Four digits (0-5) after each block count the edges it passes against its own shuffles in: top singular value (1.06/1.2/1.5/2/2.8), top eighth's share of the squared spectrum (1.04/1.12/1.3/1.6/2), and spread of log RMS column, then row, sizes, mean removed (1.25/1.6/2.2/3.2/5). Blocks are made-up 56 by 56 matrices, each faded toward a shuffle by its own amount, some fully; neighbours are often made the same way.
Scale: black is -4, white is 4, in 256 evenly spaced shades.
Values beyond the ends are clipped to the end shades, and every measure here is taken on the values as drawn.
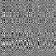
4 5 3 3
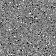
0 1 0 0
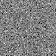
3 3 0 1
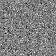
2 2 0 0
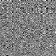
4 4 2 2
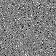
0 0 0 0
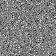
1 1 0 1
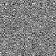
4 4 2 2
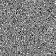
3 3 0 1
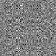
4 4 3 2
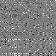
4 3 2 2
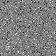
0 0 0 0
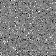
2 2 1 0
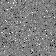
0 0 0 0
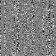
2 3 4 0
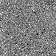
0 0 0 0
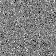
0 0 0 0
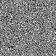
0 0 0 0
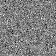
0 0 0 0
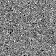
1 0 0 0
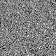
0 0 0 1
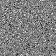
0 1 0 0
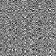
4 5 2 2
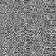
4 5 2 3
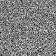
2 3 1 0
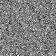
1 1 0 0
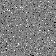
1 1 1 0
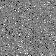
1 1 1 0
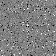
1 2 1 1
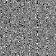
2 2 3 0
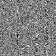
2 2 2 0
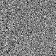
2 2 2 0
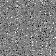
2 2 2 0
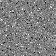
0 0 0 1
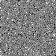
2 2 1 0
